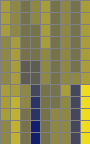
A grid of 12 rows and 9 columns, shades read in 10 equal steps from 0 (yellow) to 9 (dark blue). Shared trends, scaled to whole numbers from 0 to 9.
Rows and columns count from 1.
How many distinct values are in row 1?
3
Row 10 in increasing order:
0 2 3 4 4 5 5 7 8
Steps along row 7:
down up same down up down same down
